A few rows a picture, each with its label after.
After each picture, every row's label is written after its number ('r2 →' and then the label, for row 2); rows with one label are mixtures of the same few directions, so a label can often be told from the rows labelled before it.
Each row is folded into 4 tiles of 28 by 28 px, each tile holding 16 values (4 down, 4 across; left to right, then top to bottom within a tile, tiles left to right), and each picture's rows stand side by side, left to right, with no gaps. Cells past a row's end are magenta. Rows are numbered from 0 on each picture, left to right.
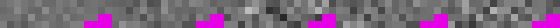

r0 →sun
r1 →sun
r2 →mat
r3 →sun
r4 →sun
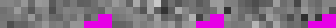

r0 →sun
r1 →sun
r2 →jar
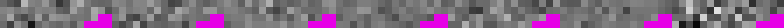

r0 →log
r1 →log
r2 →sun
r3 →mat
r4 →mat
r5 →log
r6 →sun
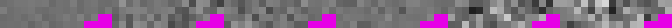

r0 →jar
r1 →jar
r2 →sun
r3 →log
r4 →mat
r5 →sun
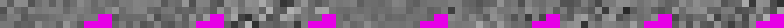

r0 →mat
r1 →jar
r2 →log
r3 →log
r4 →jar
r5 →log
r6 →jar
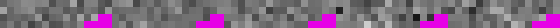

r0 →jar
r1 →log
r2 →sun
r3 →jar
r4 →mat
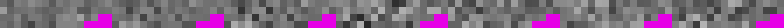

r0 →jar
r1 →sun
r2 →sun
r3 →log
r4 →mat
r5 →sun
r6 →log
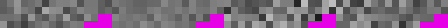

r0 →sun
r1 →jar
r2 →jar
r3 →mat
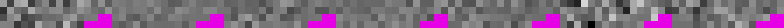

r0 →mat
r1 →log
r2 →log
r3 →jar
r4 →mat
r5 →log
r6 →mat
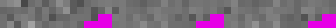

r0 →log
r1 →jar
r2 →jar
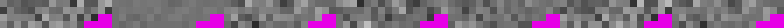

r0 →jar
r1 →log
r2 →log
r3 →log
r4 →sun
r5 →jar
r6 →log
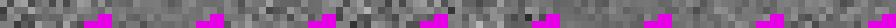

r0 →mat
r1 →log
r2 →sun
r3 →mat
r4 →jar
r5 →sun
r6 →mat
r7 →log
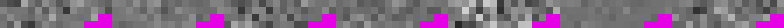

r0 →log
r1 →sun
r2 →sun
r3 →log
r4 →sun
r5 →log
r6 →mat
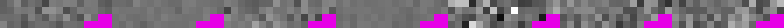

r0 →sun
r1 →log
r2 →jar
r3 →jar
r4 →log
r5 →jar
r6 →jar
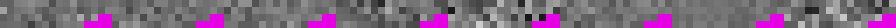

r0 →jar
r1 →sun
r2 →mat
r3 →sun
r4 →jar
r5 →mat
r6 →jar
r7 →mat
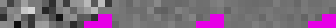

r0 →mat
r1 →sun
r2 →jar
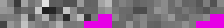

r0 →sun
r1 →mat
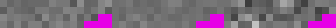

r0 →jar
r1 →log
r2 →log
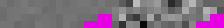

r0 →mat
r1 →log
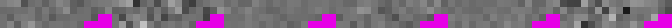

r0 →log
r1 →log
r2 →mat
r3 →mat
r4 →jar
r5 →log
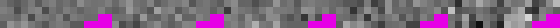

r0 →sun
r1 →sun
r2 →jar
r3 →sun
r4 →jar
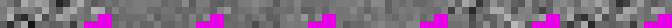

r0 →log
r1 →jar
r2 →jar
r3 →sun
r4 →mat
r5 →log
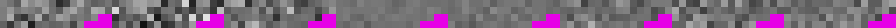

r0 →log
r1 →jar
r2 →log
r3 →log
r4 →sun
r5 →log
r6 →mat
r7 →jar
